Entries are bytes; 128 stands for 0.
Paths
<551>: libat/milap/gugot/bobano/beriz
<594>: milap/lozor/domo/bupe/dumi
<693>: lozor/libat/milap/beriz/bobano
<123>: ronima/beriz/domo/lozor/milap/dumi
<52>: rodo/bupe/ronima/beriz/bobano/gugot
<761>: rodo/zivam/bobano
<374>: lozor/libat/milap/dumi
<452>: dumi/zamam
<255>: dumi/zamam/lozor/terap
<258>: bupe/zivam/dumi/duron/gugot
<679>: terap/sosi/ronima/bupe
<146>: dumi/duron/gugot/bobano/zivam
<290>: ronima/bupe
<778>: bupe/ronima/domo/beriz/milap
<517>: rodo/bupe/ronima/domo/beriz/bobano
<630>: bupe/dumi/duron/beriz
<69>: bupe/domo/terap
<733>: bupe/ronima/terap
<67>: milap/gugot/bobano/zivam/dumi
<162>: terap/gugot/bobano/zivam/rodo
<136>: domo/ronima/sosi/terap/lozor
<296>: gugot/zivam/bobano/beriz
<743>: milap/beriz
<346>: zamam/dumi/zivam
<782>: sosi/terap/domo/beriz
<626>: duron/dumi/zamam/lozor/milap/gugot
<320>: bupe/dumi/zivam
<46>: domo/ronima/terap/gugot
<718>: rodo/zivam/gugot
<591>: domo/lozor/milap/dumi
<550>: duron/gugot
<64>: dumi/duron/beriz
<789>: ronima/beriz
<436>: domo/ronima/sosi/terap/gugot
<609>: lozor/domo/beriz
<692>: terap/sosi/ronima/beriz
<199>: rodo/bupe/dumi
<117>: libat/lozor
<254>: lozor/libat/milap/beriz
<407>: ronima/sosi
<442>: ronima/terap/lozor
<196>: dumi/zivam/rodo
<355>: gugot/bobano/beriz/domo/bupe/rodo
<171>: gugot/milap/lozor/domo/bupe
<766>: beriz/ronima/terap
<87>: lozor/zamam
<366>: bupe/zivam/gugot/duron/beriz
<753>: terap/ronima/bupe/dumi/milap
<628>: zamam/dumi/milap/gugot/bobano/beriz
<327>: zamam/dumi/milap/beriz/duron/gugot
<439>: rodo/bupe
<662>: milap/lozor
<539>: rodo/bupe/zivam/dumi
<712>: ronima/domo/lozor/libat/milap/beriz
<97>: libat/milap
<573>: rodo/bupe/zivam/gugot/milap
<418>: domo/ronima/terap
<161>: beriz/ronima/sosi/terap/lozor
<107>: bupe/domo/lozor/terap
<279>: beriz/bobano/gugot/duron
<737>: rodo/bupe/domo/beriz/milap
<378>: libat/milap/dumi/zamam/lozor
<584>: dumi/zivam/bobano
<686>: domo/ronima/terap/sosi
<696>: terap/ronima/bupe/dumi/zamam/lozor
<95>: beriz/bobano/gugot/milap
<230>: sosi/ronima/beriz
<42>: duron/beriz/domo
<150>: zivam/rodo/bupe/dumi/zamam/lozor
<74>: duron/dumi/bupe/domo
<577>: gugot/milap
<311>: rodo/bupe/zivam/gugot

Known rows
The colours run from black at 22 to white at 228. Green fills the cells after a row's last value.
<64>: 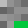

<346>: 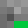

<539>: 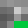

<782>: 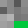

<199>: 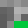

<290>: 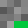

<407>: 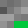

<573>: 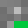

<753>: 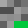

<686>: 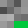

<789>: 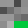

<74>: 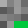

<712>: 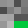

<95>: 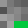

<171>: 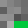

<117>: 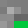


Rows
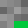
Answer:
<374>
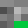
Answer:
<584>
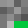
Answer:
<737>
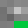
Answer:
<718>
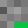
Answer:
<296>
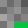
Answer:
<577>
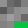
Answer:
<679>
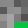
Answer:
<693>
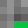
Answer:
<87>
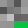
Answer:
<136>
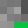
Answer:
<97>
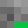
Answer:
<452>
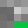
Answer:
<196>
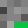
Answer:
<355>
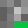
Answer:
<761>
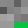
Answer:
<230>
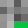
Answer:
<609>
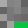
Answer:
<327>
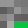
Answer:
<594>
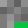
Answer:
<69>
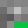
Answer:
<311>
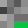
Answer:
<46>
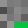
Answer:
<628>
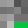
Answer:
<743>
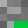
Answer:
<366>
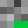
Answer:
<442>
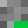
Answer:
<630>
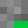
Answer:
<378>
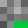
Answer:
<258>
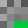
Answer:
<550>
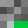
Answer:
<778>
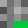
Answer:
<146>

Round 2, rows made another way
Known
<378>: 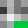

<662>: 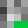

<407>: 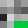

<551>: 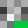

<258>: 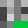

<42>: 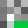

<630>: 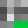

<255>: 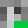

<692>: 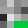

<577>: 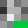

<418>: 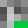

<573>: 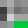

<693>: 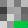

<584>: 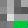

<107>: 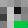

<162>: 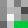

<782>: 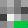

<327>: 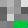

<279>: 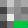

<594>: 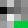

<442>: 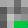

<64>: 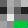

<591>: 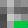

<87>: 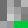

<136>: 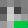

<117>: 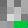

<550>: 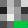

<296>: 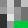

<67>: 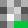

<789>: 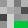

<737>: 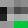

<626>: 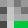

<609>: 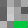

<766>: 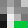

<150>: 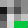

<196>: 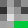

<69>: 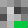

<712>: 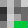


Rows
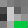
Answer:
<686>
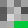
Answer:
<374>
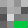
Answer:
<628>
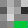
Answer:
<146>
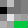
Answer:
<171>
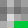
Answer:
<320>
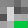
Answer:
<436>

